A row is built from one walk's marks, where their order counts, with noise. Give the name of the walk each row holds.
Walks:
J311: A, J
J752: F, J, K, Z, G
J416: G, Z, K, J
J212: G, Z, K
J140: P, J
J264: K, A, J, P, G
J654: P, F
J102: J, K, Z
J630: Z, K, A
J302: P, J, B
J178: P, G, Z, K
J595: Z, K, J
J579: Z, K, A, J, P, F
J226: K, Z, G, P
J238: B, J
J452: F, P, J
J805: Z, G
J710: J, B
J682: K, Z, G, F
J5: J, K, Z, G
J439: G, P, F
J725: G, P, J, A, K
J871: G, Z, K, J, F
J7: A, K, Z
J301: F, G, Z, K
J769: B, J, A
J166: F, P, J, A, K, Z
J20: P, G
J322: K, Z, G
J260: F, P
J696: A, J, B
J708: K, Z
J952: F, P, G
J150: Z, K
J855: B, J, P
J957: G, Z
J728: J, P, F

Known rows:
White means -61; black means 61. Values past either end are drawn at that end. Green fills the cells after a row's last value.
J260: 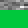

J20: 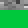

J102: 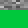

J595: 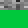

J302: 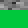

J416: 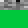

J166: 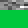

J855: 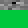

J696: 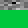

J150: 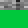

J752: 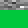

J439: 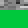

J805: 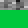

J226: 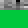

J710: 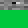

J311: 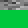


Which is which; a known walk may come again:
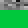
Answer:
J7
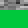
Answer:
J439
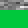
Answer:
J952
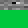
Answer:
J710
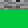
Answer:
J5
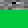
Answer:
J769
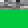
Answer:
J871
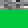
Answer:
J579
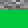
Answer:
J102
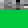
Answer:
J226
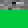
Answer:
J855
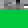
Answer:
J178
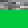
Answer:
J728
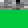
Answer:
J212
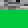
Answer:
J725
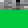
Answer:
J322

